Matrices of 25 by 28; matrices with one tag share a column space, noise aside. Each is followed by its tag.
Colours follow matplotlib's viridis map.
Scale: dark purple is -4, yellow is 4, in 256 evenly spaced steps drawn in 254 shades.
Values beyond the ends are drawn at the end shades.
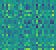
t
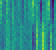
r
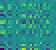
t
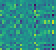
t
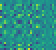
t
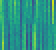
r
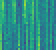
r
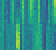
r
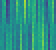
r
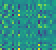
t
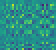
t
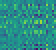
t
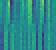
r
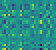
t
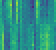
r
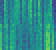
r
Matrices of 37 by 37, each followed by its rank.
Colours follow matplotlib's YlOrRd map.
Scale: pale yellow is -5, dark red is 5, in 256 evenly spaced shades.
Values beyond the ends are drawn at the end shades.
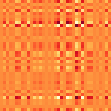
one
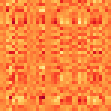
three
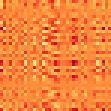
three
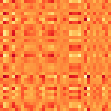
two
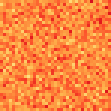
full rank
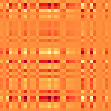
one
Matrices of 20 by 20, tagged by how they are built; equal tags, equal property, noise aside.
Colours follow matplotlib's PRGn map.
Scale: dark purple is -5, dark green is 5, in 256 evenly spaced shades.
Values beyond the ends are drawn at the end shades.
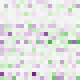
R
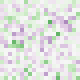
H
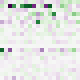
R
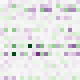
R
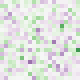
H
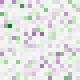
H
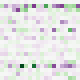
R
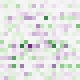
R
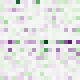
R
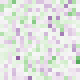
H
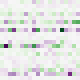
R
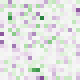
H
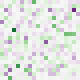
H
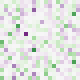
H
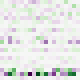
R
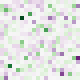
H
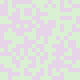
H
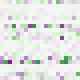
R
